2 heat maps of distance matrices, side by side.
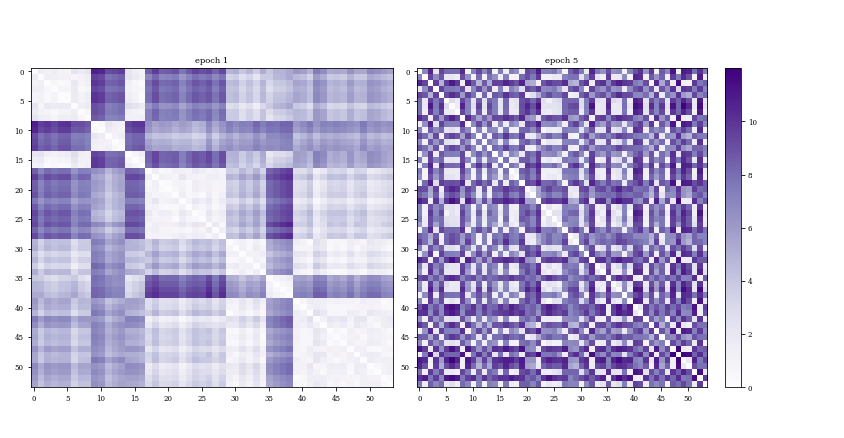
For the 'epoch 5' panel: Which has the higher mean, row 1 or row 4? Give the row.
4
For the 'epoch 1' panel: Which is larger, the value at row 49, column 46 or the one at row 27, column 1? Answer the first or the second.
the second
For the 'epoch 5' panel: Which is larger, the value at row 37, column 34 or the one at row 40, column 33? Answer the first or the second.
the second
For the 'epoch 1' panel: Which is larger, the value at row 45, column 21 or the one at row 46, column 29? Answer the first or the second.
the first
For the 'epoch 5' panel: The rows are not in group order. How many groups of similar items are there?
5
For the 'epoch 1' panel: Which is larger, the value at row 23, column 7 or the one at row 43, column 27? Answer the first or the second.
the first
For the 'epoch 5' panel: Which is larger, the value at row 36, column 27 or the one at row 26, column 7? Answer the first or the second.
the first
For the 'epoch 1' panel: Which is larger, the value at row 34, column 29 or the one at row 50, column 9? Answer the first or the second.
the second
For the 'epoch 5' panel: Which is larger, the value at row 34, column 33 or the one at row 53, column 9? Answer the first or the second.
the second
